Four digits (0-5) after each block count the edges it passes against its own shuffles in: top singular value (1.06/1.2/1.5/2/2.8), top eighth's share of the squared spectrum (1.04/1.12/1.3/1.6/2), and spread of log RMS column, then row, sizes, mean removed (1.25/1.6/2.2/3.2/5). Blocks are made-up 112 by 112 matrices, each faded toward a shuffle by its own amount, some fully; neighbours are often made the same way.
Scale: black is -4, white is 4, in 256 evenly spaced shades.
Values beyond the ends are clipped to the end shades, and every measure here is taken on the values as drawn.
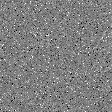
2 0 0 0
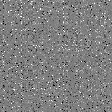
4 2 1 1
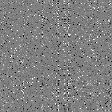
4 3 2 1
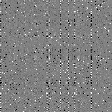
5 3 2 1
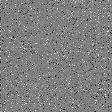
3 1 1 0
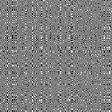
5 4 4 3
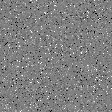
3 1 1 0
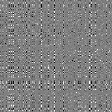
5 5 4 3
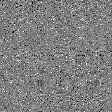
3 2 1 1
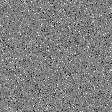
1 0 0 0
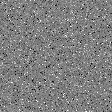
0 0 0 0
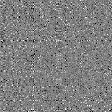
4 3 2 2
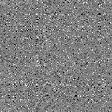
4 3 2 2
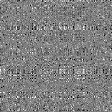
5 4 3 3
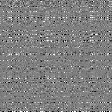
5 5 2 4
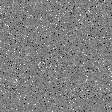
1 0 0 0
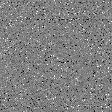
3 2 0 1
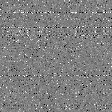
4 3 0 2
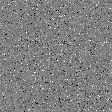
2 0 0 0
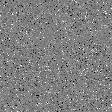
1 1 0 0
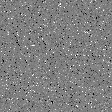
0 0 0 0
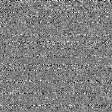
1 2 0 4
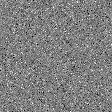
0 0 0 0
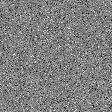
0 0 0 0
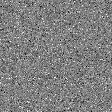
0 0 0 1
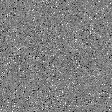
3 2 1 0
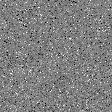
0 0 0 0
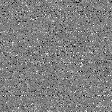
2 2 0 3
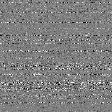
2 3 0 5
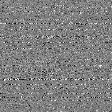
2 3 0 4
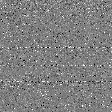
2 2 0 2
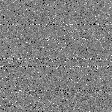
2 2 0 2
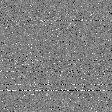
3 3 0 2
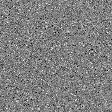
0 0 0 1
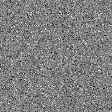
1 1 0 2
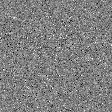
1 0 0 1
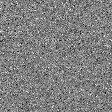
0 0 0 1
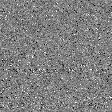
1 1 0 2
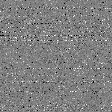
2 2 0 3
